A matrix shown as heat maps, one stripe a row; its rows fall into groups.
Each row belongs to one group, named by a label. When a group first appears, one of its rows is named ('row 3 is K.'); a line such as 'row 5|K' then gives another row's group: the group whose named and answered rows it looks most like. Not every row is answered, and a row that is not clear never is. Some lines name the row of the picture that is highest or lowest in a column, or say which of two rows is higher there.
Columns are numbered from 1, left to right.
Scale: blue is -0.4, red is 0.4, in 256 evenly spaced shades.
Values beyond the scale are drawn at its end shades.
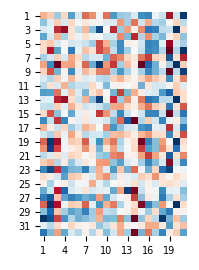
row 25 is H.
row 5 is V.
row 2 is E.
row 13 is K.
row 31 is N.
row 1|V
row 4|E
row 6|V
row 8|K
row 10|N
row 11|H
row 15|V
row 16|E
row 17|V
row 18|N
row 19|K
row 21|N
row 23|E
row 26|E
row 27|E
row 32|E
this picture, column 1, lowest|30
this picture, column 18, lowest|30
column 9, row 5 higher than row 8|Yes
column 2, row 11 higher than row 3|Yes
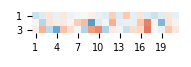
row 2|N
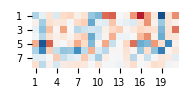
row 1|N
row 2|N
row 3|N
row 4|N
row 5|K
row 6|E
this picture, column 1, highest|5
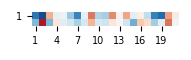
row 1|E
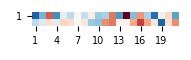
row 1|E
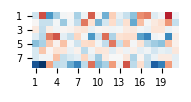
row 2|H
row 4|K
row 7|H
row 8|E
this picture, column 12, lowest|4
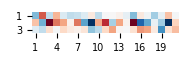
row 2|K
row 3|N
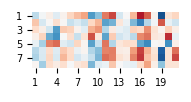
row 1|N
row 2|V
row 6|N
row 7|N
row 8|N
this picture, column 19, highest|2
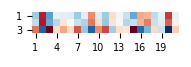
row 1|H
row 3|K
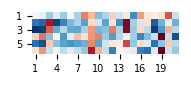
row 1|H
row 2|E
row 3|E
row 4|V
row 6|V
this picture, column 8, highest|1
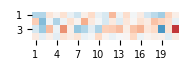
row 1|E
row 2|H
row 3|N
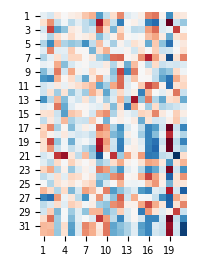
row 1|N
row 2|V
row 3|H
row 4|N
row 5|E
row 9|E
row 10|E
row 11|N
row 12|H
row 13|E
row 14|E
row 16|H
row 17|V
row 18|V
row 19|V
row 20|V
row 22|N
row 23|V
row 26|V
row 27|E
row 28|N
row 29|H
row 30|V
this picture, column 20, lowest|21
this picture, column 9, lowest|21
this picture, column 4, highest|21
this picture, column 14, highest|13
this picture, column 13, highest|21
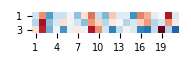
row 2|H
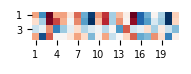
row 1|K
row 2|K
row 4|K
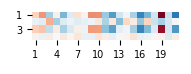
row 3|V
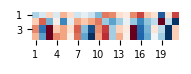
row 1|N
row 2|V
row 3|K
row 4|K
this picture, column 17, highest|1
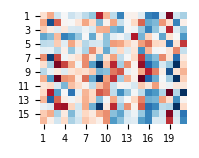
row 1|V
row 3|V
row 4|E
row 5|N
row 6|H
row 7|K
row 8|K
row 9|N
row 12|V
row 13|K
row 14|K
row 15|V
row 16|V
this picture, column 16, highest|9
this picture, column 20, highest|6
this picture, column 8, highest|6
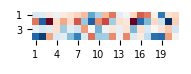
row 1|N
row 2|K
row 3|H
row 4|E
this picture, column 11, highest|2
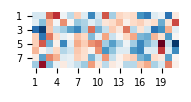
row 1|K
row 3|E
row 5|V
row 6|V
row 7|K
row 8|H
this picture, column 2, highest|8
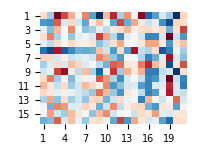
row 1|K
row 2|E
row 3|N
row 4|V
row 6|E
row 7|V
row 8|N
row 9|K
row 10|V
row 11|V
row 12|V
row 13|H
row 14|K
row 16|E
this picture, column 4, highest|9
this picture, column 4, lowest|6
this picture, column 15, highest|1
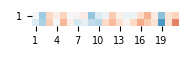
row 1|N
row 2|N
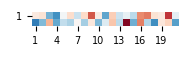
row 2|E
